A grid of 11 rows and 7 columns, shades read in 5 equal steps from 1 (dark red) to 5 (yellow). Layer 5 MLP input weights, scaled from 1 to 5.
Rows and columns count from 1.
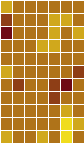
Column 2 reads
3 3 3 3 3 3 2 3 3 3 3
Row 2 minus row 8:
-1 0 0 0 2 1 0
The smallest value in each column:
1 2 3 3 2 1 2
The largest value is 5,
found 2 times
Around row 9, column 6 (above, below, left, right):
3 5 3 3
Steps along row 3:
up same same up down up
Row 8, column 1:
3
